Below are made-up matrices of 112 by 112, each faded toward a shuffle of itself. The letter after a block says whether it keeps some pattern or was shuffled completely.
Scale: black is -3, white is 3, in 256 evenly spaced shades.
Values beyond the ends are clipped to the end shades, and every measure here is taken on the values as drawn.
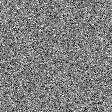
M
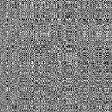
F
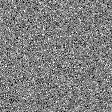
M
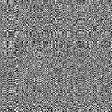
F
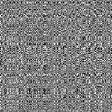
F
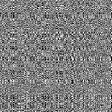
F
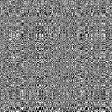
F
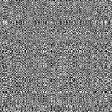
F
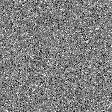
M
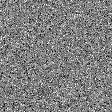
M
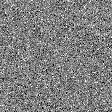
M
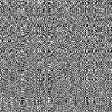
F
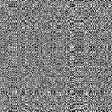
F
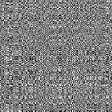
F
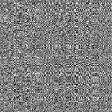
F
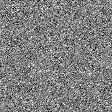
M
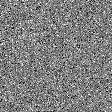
M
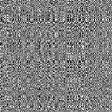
F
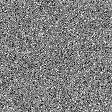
M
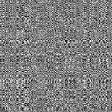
F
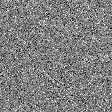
M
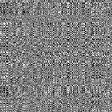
F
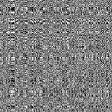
F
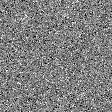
M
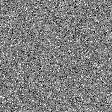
M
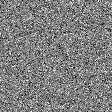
M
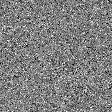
M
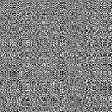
F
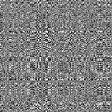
F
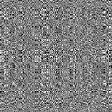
F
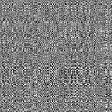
F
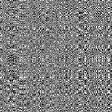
F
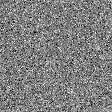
M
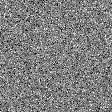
M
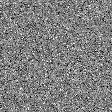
M
